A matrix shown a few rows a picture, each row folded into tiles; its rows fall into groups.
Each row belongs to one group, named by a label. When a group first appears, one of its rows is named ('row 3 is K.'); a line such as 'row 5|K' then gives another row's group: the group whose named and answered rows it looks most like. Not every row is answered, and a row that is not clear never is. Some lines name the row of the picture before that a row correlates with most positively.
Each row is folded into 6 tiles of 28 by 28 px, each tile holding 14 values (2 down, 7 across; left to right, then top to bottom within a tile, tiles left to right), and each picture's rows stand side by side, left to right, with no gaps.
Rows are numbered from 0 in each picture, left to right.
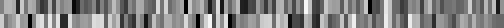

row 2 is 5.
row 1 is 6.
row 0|6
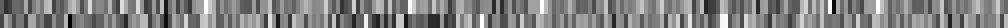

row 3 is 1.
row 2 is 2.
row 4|5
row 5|1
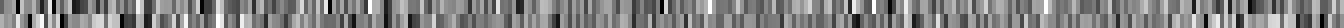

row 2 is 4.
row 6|1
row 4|1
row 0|6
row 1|5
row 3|4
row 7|6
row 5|4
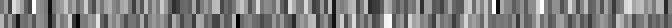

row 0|4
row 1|2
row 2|5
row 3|1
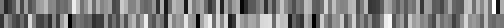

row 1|6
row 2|5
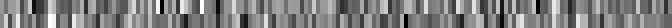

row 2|2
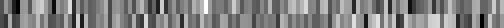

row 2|6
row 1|1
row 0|4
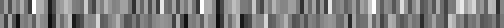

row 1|4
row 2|1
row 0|4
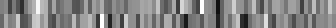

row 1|4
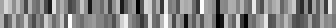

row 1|4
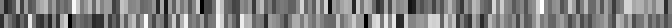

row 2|6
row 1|5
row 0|2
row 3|1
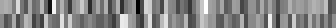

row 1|1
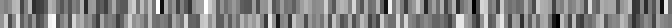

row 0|5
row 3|4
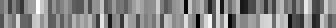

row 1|6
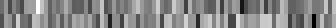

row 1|6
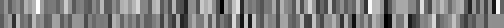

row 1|4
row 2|4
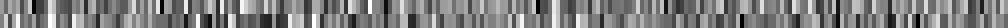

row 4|2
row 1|2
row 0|5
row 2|4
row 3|5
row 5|4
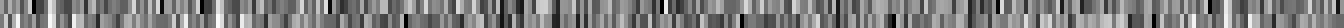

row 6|6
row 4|2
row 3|4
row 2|2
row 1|5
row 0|5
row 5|4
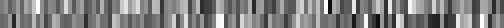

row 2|2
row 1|5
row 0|1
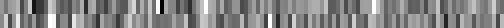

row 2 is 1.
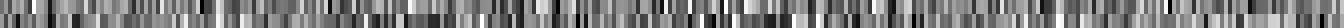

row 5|4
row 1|5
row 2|2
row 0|4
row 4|2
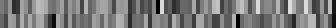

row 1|2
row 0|4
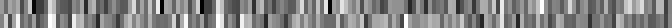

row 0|5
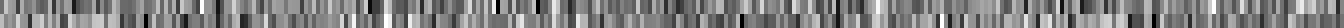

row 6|6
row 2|5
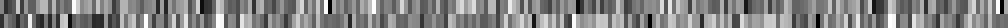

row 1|5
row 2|1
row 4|6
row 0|2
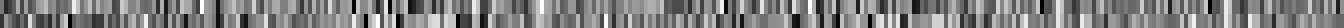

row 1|4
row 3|1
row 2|6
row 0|2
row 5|6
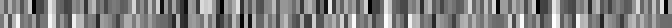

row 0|5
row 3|5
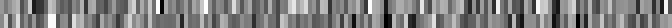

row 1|1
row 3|4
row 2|4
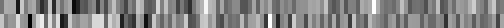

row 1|1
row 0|6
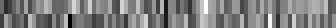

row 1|1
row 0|2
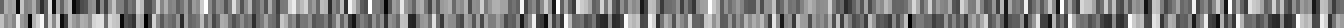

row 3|2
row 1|1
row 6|2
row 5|2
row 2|4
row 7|2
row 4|1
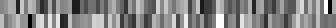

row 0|6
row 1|5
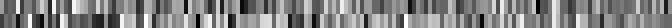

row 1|6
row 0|2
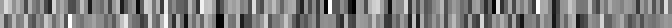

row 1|4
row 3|4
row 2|4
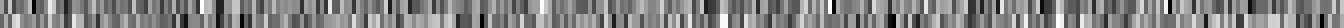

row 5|4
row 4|5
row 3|1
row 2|6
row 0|5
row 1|4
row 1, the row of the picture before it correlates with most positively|3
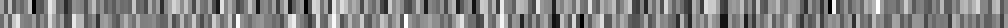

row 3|4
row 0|5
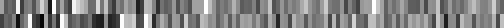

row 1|1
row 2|1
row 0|2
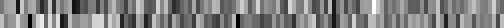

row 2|1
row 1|2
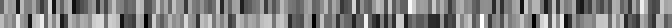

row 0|6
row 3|6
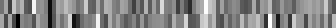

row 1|1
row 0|4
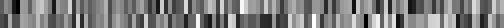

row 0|4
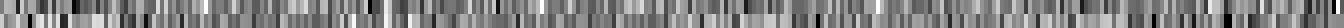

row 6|6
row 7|4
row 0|6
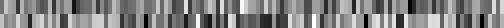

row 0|6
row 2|6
